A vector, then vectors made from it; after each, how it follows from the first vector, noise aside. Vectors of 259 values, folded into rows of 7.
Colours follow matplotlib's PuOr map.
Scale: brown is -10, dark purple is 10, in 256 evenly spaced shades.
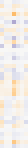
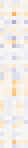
copied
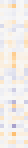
reversed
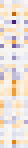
scaled up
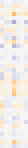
copied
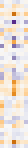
scaled up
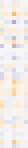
copied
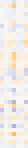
reversed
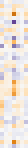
scaled up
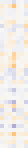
reversed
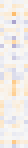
copied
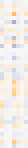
copied
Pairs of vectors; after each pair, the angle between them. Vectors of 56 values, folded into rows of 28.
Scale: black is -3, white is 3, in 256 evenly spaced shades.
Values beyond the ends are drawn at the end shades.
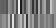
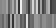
nearly opposite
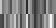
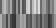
partly opposed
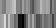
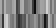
partly aligned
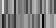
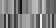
partly aligned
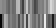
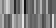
partly opposed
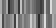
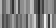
partly aligned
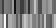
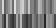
nearly opposite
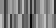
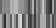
partly aligned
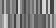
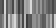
orthogonal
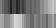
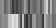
partly aligned
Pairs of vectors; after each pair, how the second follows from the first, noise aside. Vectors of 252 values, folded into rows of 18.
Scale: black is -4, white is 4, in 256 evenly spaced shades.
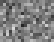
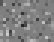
partly zeroed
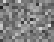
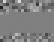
partly zeroed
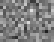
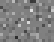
partly zeroed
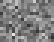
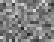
wrapped around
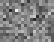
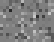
partly zeroed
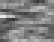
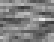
wrapped around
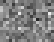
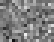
wrapped around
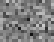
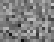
wrapped around
